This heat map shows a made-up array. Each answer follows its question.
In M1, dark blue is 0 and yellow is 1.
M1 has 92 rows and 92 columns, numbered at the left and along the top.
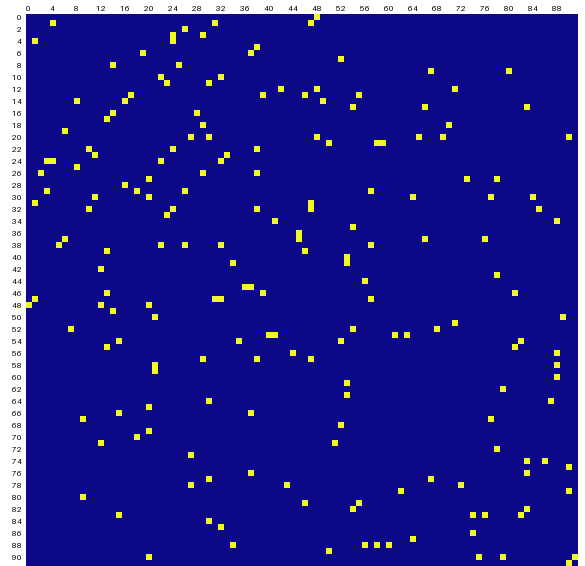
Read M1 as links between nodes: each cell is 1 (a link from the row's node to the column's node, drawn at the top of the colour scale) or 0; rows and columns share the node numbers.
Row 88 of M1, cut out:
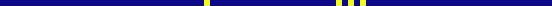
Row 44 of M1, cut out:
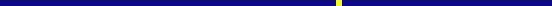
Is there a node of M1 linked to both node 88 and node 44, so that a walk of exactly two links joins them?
yes
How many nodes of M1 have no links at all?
0
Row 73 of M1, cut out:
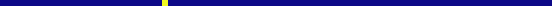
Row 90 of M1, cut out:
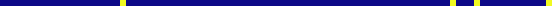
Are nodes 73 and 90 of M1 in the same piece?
yes
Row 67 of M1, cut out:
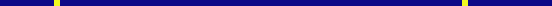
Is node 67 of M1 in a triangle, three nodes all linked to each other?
no
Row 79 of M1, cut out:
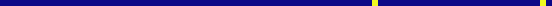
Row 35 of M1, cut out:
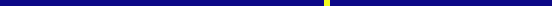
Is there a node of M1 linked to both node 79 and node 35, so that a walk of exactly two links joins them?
no
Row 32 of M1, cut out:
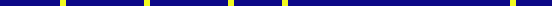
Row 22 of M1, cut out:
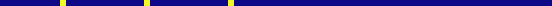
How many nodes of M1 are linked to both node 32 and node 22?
3
